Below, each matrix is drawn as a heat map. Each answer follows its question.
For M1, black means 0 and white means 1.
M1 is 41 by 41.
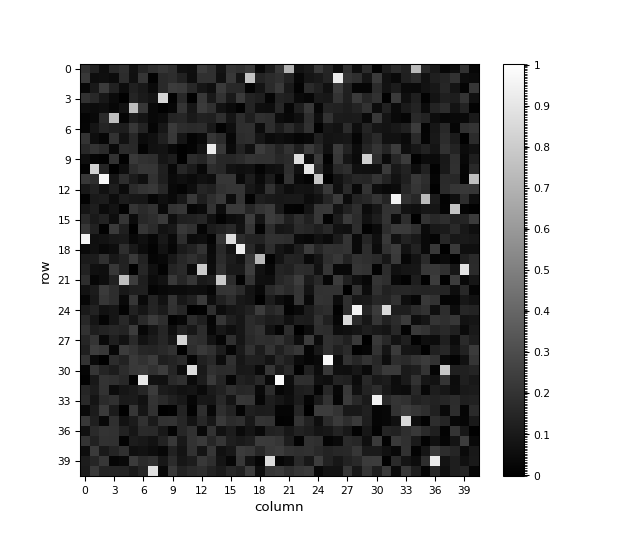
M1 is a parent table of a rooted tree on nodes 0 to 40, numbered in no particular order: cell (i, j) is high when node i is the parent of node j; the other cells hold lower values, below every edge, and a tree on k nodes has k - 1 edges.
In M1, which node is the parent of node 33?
35
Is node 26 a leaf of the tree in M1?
yes
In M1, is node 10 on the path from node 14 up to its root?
yes
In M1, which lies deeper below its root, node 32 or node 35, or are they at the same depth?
the same depth
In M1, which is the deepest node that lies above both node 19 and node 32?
13
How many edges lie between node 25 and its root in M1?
2
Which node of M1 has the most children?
11
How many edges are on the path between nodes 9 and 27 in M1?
3
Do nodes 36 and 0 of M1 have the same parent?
no
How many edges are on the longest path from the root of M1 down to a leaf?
24
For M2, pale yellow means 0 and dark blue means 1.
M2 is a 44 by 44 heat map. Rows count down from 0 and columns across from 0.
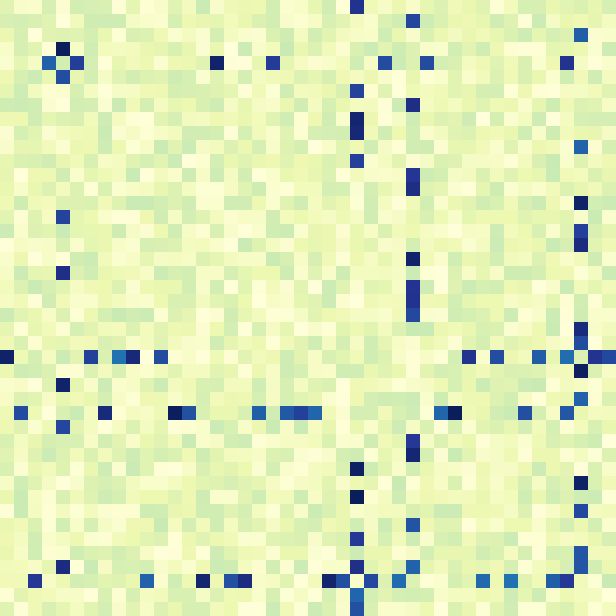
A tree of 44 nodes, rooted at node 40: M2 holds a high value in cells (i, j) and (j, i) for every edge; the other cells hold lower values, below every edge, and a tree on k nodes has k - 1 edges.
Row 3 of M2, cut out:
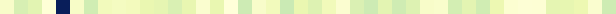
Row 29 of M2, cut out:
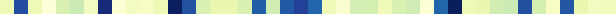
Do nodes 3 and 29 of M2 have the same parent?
no
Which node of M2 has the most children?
41
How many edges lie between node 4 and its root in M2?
1
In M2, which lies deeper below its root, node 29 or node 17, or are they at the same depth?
node 17
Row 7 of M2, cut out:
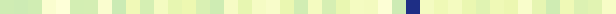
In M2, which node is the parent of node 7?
29
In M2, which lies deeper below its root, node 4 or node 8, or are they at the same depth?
node 8
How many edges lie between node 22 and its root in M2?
2
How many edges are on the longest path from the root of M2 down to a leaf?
2
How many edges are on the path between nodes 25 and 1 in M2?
3
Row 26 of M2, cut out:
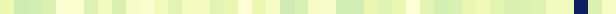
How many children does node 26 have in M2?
0
